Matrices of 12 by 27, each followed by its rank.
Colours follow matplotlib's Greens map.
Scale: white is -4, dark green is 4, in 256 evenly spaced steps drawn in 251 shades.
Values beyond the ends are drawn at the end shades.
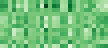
two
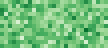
full rank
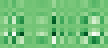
one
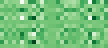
two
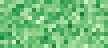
full rank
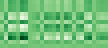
one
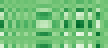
one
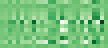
two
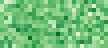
full rank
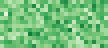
full rank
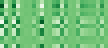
one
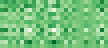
two
